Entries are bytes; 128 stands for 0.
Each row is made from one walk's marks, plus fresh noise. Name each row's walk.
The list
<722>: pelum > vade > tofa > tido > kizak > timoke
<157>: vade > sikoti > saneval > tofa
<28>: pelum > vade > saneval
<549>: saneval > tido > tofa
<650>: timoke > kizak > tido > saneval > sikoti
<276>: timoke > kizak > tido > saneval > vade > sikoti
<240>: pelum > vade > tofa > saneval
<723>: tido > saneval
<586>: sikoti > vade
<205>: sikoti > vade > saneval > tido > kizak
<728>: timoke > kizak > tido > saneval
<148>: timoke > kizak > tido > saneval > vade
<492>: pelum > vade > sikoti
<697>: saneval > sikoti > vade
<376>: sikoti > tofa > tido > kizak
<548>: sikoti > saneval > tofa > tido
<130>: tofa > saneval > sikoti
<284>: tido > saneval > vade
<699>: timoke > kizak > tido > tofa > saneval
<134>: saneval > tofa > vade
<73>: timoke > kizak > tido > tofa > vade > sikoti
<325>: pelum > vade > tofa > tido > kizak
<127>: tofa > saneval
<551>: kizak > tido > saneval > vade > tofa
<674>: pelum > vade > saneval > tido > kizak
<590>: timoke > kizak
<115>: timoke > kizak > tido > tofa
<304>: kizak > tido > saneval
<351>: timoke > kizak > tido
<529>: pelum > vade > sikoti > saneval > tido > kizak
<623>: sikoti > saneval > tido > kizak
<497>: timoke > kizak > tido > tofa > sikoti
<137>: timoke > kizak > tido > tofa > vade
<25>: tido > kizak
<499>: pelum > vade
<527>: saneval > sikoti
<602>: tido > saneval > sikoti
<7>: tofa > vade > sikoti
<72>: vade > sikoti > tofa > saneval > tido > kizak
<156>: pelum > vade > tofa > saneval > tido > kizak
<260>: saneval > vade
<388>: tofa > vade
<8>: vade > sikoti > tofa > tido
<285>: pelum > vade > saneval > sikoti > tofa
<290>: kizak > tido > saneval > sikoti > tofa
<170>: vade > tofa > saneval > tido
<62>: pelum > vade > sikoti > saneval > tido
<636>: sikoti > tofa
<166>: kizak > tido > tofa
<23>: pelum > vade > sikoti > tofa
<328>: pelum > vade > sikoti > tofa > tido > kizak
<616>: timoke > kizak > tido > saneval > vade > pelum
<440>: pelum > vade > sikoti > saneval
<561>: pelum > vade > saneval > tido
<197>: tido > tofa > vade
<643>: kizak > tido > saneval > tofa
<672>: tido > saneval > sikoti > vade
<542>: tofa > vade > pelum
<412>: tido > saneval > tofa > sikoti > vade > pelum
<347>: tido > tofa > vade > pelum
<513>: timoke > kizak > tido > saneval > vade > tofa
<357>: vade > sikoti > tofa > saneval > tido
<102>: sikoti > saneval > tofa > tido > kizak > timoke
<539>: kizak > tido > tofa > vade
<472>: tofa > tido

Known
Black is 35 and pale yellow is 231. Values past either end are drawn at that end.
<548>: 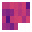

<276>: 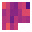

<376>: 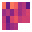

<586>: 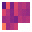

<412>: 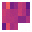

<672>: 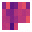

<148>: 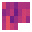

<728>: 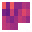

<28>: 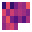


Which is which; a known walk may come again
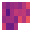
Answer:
<723>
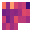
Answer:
<102>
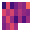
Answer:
<28>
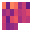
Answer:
<376>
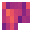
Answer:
<325>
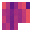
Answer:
<205>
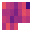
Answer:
<276>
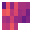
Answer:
<23>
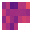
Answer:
<284>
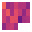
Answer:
<328>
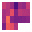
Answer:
<616>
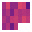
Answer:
<357>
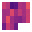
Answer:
<674>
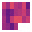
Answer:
<548>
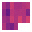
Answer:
<549>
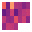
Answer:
<699>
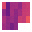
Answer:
<304>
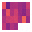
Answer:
<539>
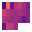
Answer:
<285>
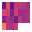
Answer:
<586>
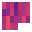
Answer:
<148>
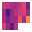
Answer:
<602>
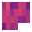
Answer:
<412>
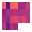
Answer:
<166>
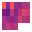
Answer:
<728>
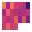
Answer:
<73>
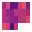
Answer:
<672>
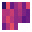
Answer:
<240>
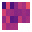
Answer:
<260>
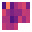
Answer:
<697>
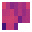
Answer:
<156>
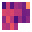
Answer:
<499>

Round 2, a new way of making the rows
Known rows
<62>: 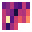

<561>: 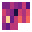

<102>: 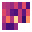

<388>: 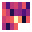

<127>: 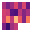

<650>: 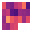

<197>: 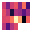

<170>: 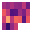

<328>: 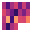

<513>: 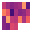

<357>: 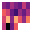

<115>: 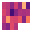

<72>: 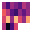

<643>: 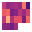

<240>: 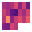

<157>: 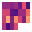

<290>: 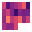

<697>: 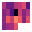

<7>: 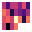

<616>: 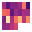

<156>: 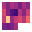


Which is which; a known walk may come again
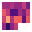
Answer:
<170>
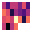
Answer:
<7>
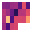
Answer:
<440>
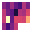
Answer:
<529>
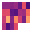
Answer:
<157>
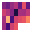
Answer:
<23>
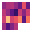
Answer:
<549>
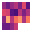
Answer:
<284>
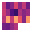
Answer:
<25>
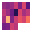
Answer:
<499>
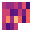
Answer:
<548>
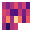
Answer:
<472>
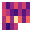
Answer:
<376>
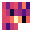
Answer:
<197>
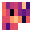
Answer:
<137>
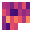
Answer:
<590>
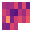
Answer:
<240>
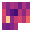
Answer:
<156>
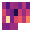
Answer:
<674>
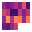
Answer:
<260>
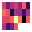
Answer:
<134>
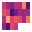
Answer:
<351>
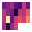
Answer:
<62>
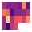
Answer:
<276>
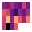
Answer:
<357>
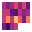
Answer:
<127>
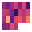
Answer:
<28>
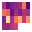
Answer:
<616>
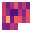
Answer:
<325>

